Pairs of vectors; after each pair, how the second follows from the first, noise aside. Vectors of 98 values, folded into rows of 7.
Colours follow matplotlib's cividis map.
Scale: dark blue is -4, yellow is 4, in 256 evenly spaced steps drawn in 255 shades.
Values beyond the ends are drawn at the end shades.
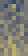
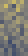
negated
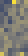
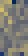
negated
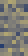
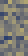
shuffled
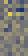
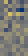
copied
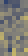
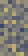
shuffled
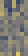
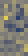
shuffled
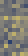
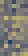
copied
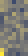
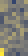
copied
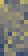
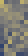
copied
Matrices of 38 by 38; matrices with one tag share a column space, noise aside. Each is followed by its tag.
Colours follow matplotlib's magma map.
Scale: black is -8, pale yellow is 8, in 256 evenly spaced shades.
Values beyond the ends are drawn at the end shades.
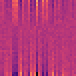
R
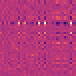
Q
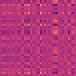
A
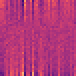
R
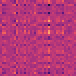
A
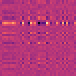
Q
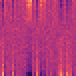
R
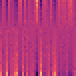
R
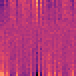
R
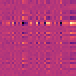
Q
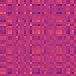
A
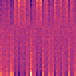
R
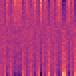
R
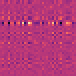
Q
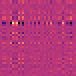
Q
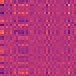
A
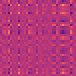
A
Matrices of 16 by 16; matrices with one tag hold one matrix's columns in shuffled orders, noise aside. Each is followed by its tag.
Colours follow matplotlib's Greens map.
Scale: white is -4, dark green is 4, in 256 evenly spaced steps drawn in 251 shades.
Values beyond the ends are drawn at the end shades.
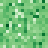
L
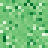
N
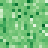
L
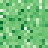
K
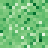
N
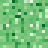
L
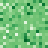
N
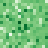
K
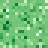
K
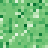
L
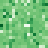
L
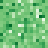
L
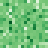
K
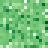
K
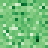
N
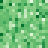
L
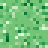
N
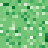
N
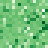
K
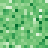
K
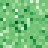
K
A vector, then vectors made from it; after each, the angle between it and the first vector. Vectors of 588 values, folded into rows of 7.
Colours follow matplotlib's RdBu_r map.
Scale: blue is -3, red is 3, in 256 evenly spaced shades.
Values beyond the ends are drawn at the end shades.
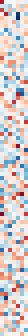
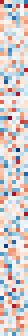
partly aligned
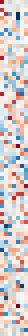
nearly parallel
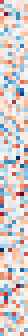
nearly parallel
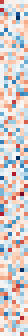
nearly parallel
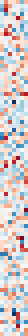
partly opposed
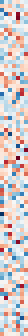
nearly opposite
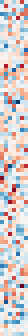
partly opposed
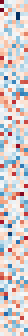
nearly parallel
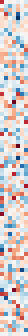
nearly parallel
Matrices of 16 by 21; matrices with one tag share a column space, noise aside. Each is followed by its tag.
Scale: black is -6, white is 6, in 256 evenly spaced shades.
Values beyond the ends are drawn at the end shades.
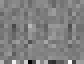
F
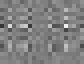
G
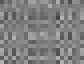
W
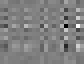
G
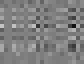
G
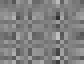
W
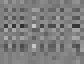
G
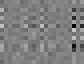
G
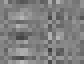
W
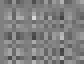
W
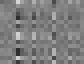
W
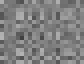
W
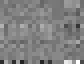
F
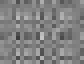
W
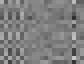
W
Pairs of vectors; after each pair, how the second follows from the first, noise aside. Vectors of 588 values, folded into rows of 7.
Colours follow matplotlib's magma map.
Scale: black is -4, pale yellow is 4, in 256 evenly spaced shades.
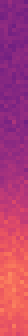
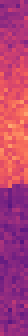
wrapped around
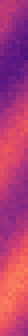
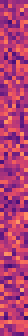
shuffled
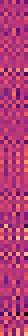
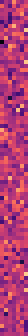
shuffled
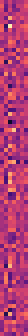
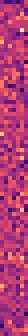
shuffled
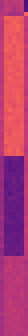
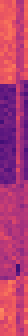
wrapped around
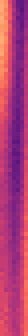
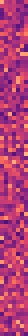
shuffled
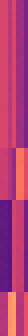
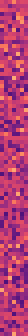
shuffled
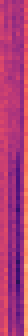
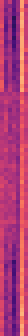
wrapped around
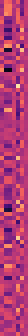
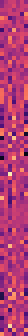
wrapped around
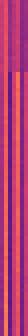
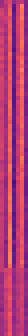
wrapped around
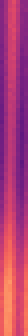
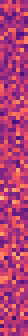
shuffled
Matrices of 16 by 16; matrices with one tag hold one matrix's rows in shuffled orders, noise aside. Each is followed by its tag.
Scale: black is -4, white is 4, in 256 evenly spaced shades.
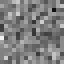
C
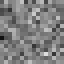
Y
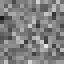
Y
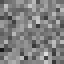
Y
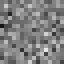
Y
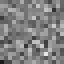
Y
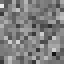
C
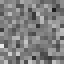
C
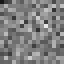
Y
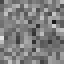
C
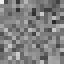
C
